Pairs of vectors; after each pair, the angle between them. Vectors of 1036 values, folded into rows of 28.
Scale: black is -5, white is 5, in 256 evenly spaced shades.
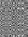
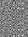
nearly parallel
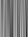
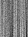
nearly parallel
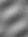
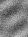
nearly opposite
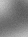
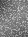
partly opposed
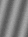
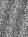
partly aligned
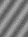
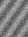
nearly parallel
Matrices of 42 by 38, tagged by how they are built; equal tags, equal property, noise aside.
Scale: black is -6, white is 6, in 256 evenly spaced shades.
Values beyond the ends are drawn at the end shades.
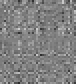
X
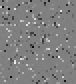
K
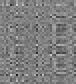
X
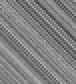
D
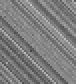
D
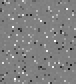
K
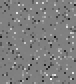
K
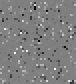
K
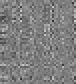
X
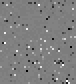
K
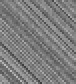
D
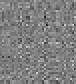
X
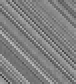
D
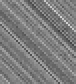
D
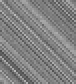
D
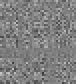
X
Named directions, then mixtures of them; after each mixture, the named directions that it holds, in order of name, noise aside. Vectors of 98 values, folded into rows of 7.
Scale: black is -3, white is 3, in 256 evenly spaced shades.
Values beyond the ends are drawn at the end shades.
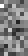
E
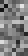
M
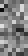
E, M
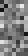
M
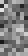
E, M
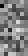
E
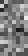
E, M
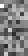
E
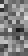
E, M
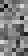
M
